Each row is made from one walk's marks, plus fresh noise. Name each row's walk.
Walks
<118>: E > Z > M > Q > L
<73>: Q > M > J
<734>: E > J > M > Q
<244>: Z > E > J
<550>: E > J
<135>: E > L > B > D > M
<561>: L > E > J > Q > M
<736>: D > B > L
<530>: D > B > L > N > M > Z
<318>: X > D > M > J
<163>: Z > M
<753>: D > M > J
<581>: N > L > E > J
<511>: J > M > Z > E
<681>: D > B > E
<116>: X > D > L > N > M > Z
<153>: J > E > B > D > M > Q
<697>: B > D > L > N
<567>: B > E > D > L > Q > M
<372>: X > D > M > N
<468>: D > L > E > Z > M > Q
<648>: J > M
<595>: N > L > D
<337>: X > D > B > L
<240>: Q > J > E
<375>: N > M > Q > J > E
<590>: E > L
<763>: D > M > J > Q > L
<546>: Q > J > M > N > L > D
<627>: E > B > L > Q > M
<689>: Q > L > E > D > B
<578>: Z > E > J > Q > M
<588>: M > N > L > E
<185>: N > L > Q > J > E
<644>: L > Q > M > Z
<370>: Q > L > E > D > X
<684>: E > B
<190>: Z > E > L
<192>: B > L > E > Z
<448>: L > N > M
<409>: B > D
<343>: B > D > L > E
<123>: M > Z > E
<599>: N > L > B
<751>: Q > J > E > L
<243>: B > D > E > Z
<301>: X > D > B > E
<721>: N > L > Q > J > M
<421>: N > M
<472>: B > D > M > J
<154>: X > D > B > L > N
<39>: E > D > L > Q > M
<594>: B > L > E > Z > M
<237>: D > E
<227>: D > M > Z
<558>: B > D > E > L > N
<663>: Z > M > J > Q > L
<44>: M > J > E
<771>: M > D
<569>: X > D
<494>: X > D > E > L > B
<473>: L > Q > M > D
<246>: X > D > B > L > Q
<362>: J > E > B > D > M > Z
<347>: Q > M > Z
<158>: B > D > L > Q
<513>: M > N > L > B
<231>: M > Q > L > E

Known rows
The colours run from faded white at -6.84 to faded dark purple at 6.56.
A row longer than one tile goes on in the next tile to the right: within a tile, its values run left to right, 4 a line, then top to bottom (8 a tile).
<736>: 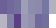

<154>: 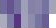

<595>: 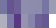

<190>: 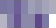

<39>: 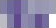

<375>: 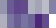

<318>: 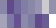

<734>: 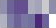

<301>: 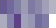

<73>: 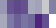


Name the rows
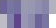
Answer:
<135>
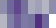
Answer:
<644>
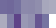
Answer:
<237>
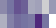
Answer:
<511>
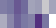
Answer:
<244>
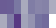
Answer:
<337>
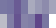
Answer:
<627>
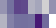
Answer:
<578>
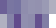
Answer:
<684>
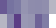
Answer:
<681>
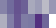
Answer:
<240>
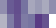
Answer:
<763>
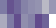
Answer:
<771>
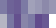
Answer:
<588>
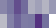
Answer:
<118>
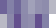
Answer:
<192>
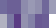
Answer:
<599>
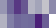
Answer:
<663>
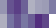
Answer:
<721>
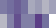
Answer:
<153>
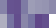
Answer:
<448>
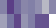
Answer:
<372>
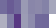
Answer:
<246>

